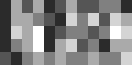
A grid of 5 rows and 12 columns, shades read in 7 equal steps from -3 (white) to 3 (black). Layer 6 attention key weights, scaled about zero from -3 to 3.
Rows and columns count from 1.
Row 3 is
2 -2 -1 -3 2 1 0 0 1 0 -3 -2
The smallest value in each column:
1 -2 -1 -3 0 -1 -2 0 -2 0 -3 -2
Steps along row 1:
down up down up down down up same down same up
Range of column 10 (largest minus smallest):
2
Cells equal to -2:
7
